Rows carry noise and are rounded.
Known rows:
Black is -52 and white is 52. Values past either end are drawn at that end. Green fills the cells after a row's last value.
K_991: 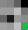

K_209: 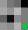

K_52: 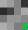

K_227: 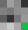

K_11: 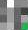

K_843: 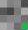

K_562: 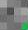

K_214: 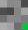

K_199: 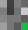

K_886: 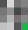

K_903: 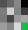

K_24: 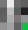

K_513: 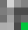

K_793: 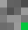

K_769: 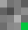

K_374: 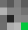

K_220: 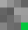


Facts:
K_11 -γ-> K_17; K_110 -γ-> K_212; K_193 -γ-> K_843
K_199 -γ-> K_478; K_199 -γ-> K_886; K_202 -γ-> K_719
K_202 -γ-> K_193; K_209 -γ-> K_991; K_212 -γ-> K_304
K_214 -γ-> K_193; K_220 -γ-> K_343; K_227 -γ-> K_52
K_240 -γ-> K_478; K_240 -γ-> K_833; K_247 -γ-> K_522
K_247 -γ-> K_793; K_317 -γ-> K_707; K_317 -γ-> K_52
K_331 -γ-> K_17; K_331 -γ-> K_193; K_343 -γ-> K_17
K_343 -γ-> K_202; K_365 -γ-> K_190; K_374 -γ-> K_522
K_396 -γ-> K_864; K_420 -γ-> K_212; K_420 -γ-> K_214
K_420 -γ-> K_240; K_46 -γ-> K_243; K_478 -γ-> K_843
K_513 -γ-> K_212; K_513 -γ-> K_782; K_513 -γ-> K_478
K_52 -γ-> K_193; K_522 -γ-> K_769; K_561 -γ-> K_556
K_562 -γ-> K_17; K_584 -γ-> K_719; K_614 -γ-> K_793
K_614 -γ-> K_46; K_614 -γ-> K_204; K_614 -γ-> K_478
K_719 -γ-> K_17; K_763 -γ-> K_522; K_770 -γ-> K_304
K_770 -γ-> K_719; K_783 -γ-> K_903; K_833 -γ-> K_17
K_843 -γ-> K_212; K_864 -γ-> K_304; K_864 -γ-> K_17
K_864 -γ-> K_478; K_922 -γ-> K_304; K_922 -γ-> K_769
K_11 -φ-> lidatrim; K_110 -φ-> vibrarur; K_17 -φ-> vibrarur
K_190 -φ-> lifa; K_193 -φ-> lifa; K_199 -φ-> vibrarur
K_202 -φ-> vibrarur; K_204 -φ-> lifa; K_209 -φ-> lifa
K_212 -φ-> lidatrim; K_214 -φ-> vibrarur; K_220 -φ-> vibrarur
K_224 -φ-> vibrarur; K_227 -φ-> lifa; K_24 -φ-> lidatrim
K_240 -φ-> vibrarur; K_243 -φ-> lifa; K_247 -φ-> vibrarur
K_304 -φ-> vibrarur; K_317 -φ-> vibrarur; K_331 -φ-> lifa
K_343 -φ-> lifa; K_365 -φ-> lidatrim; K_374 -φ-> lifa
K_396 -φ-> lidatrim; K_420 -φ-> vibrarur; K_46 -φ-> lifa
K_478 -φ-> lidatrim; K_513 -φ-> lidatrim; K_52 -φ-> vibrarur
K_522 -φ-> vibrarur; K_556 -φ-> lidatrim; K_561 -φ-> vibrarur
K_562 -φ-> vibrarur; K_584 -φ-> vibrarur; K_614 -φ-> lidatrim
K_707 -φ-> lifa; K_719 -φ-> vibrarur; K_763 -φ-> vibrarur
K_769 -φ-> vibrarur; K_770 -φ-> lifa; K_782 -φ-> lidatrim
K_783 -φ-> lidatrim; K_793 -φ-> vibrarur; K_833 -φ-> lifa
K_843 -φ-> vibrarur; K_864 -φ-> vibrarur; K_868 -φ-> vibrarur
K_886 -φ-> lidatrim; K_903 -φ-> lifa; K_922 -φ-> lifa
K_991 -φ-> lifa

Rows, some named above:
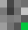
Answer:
K_199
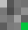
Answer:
K_763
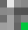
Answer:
K_396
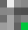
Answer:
K_396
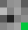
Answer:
K_770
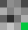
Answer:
K_833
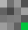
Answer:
K_110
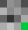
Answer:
K_833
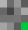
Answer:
K_420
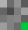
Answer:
K_110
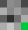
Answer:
K_833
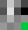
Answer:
K_783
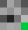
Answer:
K_343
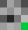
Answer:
K_343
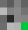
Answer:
K_374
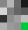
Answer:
K_190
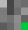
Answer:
K_247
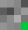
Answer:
K_304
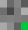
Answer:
K_240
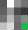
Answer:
K_212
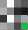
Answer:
K_365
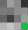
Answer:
K_227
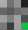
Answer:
K_561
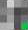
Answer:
K_513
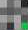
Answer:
K_561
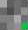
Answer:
K_522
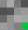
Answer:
K_17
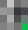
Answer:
K_614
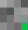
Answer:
K_202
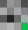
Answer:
K_331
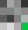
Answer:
K_193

